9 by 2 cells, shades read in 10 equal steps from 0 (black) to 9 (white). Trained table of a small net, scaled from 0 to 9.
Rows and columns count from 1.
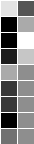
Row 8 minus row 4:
-1 -2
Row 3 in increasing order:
0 9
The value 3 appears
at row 1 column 2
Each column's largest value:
8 9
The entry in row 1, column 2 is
3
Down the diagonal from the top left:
8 6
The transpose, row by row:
8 0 0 1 6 2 2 0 4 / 3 6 9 7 5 5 5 5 5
